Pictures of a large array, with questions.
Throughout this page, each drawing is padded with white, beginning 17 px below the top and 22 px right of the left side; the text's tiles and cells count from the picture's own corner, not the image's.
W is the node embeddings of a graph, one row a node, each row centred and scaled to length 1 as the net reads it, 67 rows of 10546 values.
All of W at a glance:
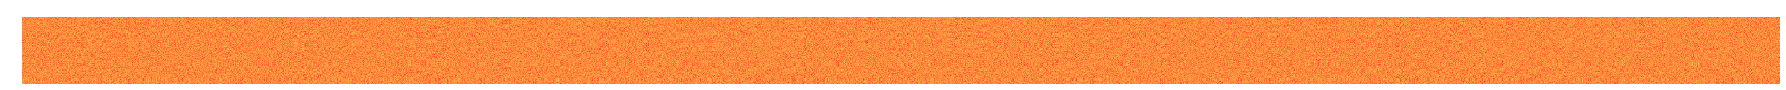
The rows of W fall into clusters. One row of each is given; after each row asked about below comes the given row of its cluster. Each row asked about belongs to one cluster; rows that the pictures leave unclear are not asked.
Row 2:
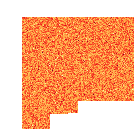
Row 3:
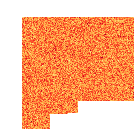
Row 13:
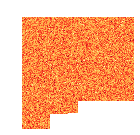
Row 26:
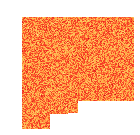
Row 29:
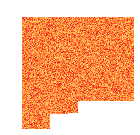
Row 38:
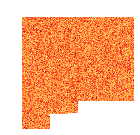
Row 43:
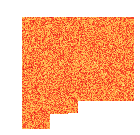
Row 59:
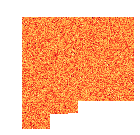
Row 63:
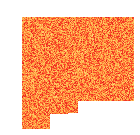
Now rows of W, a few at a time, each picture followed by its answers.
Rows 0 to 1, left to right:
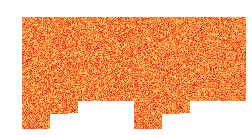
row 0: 13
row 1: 59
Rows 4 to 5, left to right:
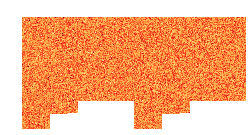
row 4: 13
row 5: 3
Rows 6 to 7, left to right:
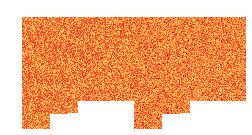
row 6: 3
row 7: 59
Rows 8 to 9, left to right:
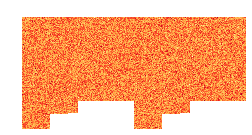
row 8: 43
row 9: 29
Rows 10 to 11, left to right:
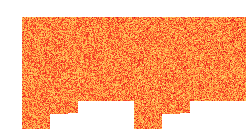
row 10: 63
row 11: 2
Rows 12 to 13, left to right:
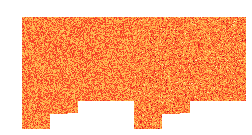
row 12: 3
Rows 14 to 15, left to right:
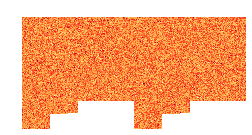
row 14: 29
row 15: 43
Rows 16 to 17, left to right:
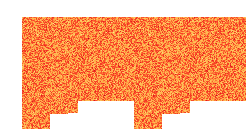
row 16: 26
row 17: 26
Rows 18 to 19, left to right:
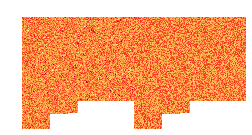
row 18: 2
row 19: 2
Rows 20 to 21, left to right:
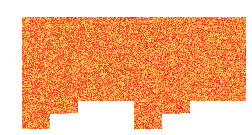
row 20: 43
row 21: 59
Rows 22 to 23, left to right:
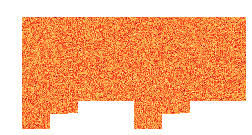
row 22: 13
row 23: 38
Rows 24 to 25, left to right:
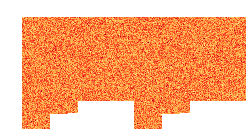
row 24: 3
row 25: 38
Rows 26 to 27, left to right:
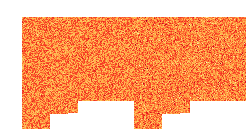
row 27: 43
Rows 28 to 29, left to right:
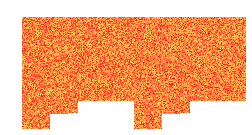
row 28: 26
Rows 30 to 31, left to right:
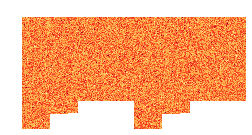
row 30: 43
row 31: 13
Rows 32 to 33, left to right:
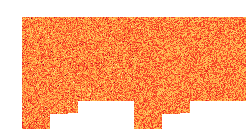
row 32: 13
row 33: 26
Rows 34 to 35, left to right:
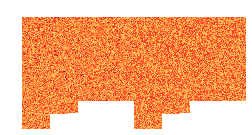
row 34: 29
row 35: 3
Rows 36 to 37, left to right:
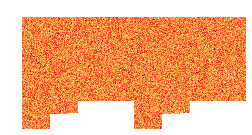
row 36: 63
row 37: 2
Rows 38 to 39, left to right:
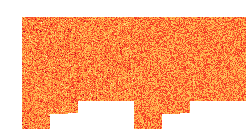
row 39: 2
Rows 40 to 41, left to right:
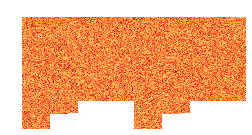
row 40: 63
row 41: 29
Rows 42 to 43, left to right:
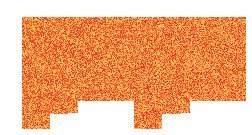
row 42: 3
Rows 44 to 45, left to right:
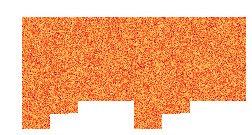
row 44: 63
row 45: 43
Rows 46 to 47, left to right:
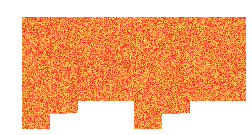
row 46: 38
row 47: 43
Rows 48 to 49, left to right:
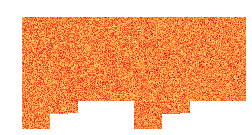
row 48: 38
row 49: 59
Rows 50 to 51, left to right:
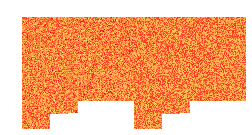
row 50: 2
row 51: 3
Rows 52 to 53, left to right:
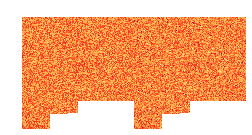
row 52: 13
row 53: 13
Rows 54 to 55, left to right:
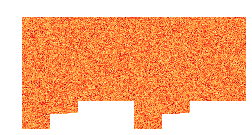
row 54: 43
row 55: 2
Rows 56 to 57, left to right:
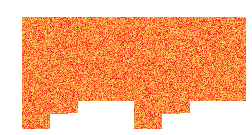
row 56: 13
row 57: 29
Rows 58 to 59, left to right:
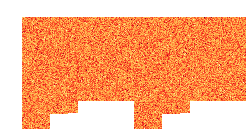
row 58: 38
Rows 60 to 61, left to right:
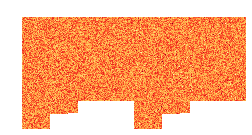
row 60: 26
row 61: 63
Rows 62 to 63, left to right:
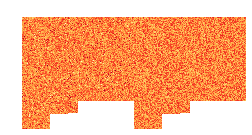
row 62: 63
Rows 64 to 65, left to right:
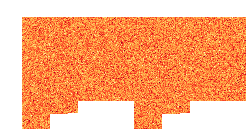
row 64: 13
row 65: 59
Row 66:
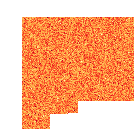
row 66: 63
